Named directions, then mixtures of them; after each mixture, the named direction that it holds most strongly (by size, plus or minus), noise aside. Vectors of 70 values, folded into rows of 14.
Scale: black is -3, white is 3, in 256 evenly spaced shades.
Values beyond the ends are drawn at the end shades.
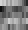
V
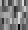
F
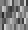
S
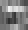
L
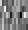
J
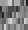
S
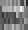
L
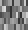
S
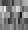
J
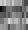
V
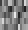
F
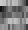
V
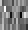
J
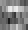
L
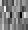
J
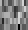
F
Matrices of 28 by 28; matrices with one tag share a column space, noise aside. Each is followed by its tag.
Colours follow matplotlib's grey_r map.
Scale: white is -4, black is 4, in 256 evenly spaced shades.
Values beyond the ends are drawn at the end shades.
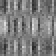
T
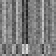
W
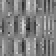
T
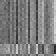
W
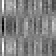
T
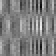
T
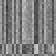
W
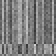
W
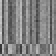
W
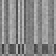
W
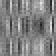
T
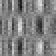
T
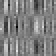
T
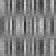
T
